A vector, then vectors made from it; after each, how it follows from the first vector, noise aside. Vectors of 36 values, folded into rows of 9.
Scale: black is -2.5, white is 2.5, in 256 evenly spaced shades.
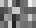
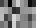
negated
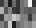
sign-scrambled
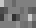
partly zeroed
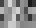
sign-scrambled
